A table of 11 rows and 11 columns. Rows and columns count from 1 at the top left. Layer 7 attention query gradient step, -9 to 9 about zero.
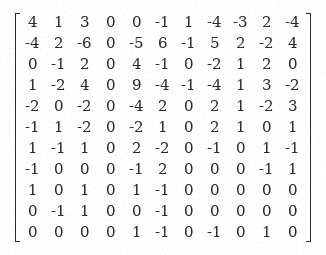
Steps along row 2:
up down up down up down up down down up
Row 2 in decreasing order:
6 5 4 2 2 0 -1 -2 -4 -5 -6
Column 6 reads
-1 6 -1 -4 2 1 -2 2 -1 -1 -1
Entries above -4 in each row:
9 8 11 9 10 11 11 11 11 11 11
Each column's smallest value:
-4 -2 -6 0 -5 -4 -1 -4 -3 -2 -4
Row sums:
-1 1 5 5 -2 1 0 0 2 -1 0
